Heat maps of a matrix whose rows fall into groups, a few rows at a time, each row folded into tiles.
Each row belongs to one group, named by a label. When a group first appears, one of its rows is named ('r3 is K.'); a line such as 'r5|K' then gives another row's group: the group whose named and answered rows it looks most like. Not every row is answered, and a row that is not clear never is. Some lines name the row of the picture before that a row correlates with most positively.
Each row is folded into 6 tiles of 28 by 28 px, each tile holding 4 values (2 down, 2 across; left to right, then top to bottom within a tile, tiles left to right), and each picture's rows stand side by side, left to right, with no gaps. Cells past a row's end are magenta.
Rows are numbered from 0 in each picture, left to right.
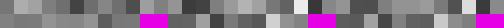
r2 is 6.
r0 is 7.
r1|6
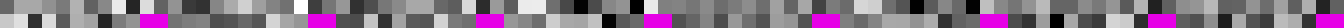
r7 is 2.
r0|7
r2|6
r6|2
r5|7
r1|6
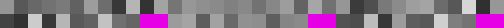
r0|6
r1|7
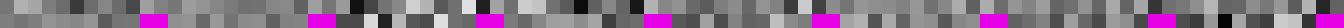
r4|6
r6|2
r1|7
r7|2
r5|7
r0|7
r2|6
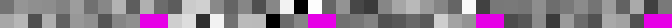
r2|6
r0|7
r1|7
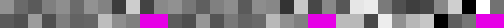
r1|6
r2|7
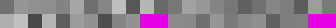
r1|7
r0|7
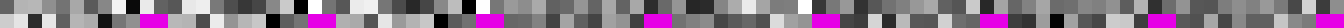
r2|7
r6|2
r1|7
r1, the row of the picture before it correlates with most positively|1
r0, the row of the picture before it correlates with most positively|0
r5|6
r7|6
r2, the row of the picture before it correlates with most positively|1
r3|2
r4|6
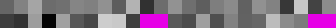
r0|2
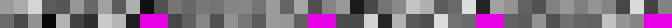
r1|2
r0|2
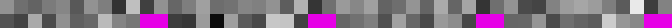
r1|2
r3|6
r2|2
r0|6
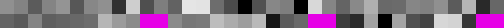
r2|2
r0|6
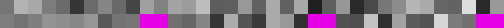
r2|6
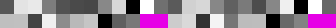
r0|7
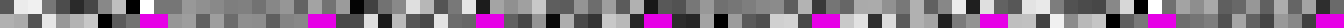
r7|2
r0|7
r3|2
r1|7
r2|6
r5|7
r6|7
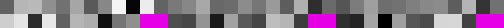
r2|2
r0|7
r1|2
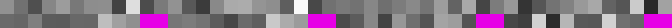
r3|6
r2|2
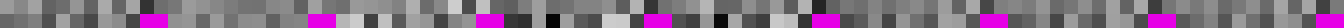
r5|2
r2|7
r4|2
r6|2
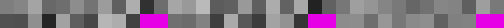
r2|7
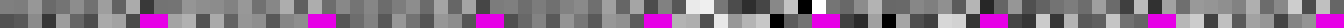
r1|7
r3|2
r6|6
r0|2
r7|7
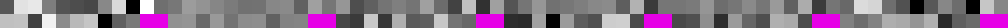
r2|6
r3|2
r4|2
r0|7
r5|7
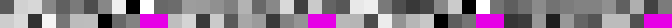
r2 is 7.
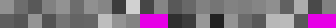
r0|6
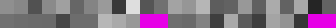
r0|6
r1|2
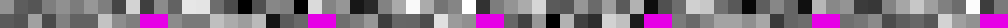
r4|7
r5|6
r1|7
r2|6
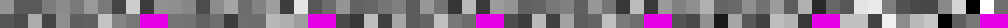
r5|7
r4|2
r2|6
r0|6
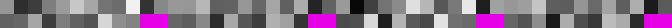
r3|2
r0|6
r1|2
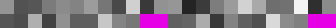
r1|6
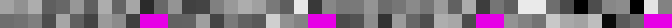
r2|2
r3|7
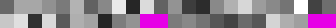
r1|6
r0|7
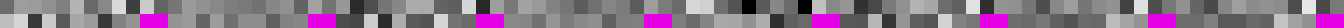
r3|7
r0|7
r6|6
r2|6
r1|7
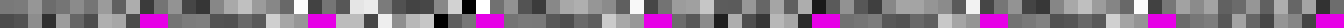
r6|6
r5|6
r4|2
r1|6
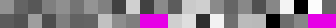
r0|6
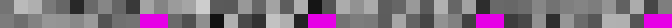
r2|2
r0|7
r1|2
